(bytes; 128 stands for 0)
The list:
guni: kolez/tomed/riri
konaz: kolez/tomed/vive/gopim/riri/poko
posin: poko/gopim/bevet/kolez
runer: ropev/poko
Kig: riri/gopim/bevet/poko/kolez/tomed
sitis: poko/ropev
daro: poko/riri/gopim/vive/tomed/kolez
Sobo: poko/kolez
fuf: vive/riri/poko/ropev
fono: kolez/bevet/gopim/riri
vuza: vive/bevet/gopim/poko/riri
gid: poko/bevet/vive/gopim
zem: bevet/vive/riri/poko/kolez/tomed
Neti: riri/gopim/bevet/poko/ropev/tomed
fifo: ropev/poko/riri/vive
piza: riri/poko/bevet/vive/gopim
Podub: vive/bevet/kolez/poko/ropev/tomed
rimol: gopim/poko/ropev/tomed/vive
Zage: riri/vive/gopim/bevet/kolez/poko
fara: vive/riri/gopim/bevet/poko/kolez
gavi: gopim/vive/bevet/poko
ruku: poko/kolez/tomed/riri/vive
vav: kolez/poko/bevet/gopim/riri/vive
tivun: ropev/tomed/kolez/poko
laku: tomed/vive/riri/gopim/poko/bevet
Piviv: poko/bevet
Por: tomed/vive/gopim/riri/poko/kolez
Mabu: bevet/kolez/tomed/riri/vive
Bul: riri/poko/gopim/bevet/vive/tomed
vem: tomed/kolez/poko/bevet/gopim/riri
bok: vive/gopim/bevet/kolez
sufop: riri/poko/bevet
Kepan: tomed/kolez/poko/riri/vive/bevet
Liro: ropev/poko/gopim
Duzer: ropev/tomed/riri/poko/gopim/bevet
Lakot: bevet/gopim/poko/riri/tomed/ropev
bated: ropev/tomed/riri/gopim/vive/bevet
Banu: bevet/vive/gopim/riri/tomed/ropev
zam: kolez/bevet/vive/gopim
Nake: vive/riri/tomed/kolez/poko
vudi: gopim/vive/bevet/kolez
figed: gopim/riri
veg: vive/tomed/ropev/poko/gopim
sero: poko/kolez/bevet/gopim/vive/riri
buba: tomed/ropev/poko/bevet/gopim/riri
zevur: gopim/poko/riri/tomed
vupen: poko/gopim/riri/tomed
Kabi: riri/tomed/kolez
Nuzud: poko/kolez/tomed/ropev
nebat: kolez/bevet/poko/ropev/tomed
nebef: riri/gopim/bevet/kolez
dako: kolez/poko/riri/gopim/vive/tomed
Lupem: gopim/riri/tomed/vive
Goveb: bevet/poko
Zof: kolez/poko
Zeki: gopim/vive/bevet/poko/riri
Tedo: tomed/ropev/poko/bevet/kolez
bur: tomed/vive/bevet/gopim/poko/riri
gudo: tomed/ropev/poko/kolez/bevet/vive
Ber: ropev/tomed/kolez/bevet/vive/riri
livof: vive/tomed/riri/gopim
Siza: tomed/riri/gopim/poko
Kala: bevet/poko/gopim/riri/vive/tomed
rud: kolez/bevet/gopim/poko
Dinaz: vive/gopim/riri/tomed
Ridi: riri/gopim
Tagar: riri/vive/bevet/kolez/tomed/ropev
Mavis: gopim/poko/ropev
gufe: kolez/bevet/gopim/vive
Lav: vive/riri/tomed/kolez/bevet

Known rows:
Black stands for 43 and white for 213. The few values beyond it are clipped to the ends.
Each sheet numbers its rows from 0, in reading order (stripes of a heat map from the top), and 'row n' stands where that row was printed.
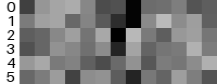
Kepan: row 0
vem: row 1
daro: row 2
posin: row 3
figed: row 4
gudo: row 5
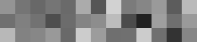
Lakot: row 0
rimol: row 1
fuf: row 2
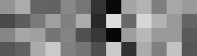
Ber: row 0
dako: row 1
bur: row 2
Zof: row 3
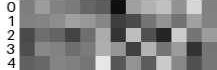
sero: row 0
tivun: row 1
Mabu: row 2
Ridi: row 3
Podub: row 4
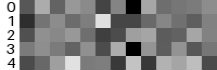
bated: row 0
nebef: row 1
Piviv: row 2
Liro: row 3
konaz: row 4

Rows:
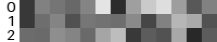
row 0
Bul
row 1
vav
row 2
veg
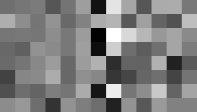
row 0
ruku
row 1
Mavis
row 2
vupen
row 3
Sobo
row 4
livof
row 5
Lav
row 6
Kala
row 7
fifo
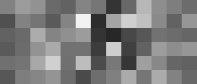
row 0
vuza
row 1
Neti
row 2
Tedo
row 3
Goveb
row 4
Nake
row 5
gid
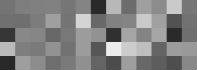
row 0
guni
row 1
Dinaz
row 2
piza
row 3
sitis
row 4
sufop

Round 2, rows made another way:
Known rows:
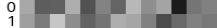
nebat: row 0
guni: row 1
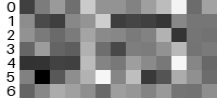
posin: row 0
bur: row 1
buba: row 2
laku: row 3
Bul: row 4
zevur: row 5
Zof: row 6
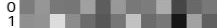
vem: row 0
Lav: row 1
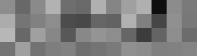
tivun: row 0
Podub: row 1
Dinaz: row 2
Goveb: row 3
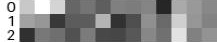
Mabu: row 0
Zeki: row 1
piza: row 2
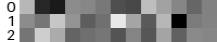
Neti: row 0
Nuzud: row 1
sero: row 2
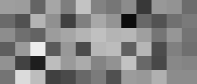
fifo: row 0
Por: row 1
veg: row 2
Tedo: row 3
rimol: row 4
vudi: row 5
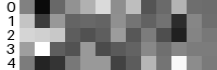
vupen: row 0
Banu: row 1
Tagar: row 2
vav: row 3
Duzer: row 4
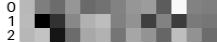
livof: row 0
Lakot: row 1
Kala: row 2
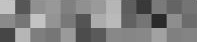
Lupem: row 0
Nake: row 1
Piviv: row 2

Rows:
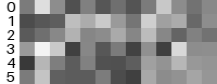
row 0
fara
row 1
Liro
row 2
runer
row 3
Zage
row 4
gid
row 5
gavi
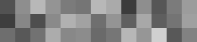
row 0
Sobo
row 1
rud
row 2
Ridi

